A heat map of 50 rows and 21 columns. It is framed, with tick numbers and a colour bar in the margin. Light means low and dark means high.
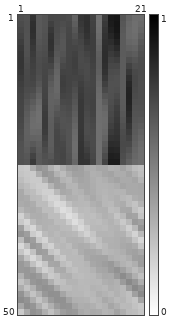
The table splits into 2 rows of 1 panel. Panel 1,1: high, streaked downward. Panel 2,1: low, slanting down to the right.
